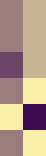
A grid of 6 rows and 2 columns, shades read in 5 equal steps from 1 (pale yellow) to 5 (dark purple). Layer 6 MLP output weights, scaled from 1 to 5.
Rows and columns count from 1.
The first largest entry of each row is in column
1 1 1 1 2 1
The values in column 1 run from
1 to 4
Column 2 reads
2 2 2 1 5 1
